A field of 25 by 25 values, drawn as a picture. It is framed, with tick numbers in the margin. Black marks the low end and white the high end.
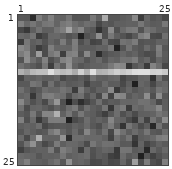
Overall the values sit about 40% of the way up the scale. Row 10 differs from the rows beside it. The values are skewed, with a long tail toward high values.
